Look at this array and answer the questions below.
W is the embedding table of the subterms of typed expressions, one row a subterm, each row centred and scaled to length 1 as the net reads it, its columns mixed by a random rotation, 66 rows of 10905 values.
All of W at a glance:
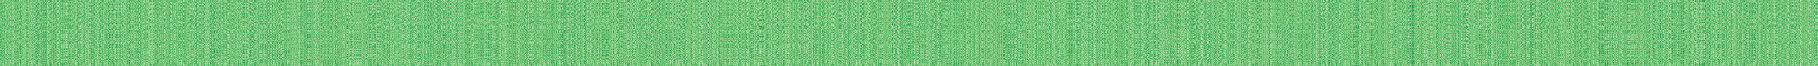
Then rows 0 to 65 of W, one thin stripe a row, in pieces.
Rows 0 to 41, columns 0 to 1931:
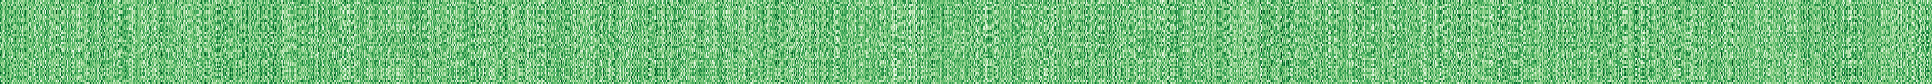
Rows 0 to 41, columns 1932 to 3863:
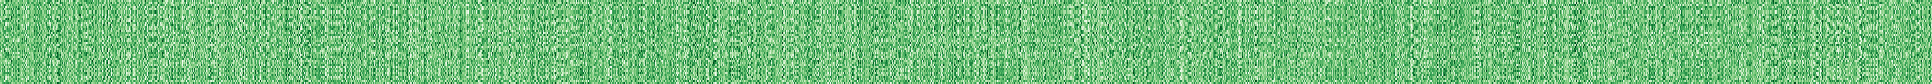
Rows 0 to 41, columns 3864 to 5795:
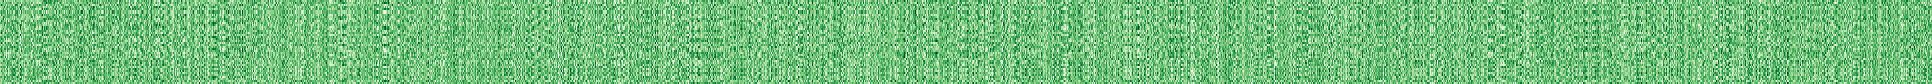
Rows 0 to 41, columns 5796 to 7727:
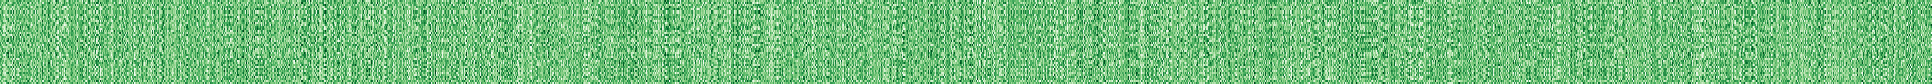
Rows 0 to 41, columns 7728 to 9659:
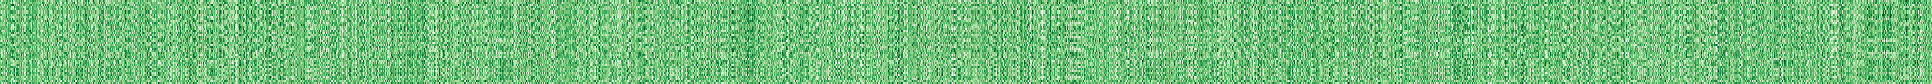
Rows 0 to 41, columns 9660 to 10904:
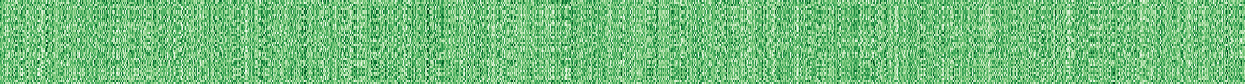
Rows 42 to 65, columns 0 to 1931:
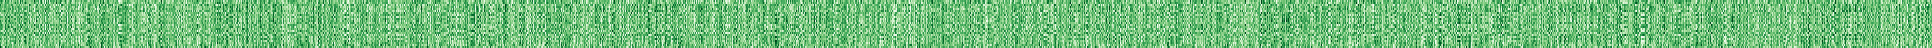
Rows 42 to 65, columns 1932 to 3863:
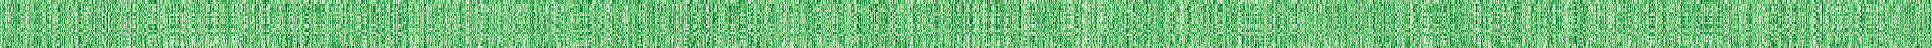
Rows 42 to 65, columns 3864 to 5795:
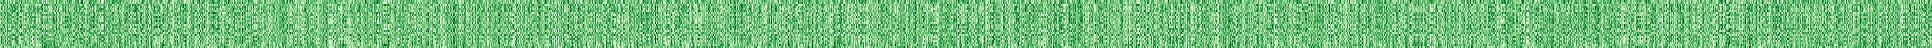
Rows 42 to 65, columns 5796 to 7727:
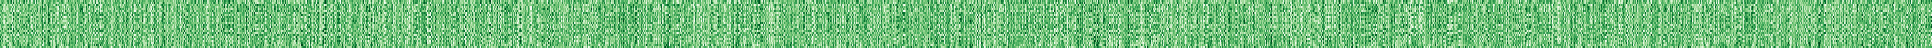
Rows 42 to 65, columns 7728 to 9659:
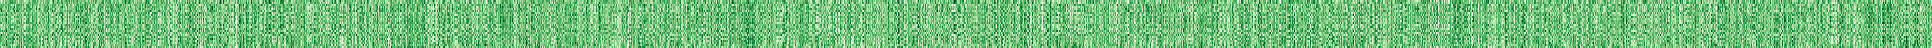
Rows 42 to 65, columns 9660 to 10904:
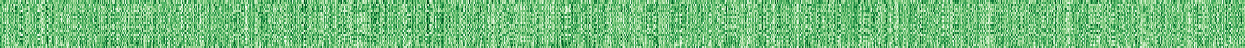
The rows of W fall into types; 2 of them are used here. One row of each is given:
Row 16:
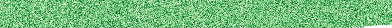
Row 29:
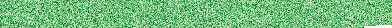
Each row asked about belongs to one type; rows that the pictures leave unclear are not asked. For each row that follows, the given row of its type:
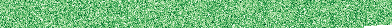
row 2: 16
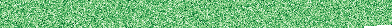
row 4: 29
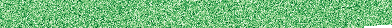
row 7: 16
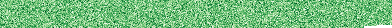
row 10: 29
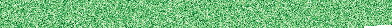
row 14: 29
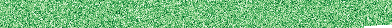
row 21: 16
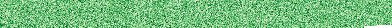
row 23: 29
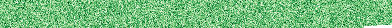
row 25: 16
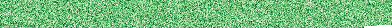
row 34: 29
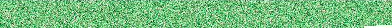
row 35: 29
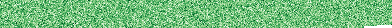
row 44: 29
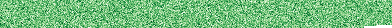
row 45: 29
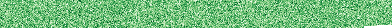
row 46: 16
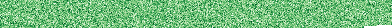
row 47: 29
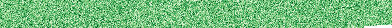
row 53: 16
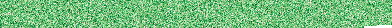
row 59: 29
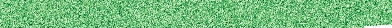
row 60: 16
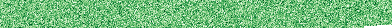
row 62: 16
